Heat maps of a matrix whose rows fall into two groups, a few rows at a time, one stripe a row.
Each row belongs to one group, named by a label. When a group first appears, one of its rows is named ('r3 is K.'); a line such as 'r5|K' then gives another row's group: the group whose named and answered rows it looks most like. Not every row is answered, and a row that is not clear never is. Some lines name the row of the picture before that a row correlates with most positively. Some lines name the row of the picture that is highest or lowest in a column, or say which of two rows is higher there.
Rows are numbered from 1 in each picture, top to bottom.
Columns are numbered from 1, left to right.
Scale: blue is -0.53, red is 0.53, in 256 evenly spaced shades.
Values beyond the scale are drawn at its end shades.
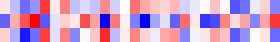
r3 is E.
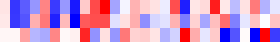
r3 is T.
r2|E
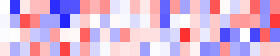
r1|E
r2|E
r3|T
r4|E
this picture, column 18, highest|1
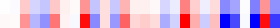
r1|T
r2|T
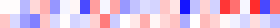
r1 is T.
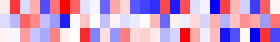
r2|E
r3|T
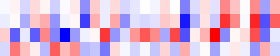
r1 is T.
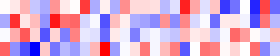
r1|T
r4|E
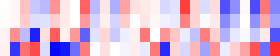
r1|T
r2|T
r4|E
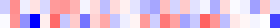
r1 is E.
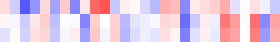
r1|E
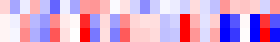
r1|E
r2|T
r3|T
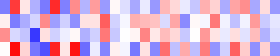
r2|E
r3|E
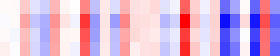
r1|T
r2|T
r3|T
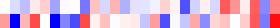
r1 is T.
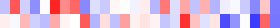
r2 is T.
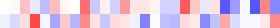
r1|T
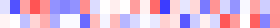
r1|E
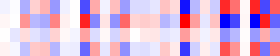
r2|T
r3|T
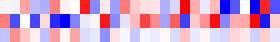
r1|T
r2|E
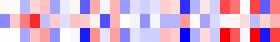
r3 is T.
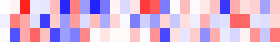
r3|E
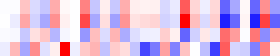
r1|T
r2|T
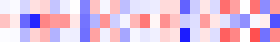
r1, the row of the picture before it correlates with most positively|3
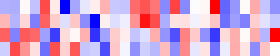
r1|E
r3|E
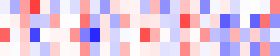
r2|T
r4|T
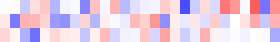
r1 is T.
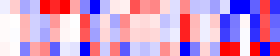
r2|T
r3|T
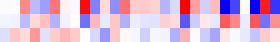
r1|T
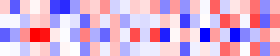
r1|E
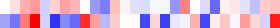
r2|E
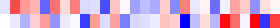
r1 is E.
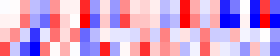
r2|T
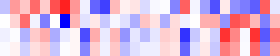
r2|E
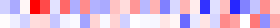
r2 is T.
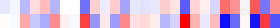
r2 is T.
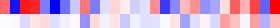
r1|E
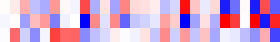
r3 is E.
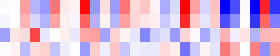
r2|T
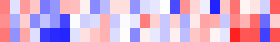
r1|E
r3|E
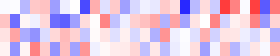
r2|E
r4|E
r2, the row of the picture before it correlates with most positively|2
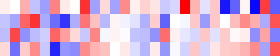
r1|T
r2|E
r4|E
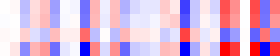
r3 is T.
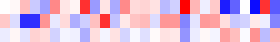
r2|E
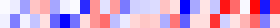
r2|E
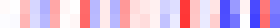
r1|T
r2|T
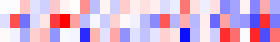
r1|T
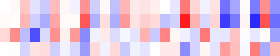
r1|T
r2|T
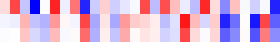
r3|T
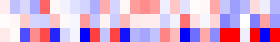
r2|T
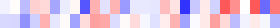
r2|E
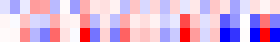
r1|E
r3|T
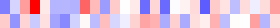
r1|E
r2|E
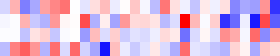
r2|T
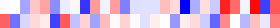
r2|E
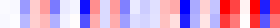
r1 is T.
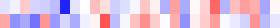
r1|E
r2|E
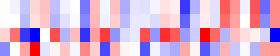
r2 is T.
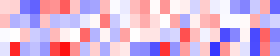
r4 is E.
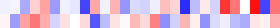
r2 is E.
